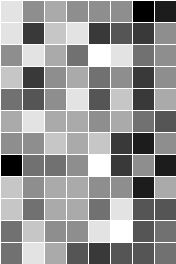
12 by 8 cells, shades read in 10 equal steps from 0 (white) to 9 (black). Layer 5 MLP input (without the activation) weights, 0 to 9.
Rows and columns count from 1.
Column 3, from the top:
3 2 3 4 4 3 2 5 3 3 4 3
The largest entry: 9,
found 2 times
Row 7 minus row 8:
-5 -1 -3 -1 2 0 4 -4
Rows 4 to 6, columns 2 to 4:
7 4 3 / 6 4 1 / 1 3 3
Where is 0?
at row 3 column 5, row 8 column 5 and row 11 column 6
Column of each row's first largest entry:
7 2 4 2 7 8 7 1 7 7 7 5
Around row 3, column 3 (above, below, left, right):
2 4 1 5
